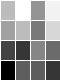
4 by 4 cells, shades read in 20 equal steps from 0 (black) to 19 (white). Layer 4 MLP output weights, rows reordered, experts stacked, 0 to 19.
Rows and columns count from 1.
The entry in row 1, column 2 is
19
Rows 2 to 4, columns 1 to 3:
12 14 9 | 5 4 10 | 0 7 7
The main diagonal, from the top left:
14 14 10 4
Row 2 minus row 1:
-2 -5 -2 -2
